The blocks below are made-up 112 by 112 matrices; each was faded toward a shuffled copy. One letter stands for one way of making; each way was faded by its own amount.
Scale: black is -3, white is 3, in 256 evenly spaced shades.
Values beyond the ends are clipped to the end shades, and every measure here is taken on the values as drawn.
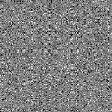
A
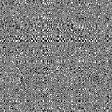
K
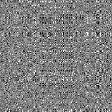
K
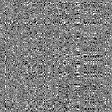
K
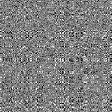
K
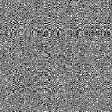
K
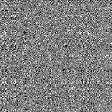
A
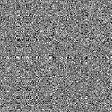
A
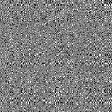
K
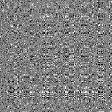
K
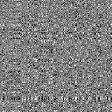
K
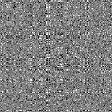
K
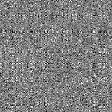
A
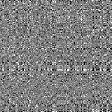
K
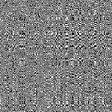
K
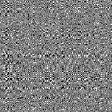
K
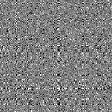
K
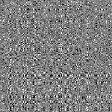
K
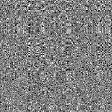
A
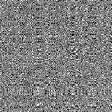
A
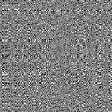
K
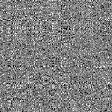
A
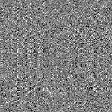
A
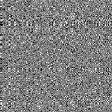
A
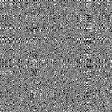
K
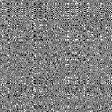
K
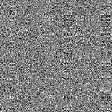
A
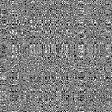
K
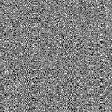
A
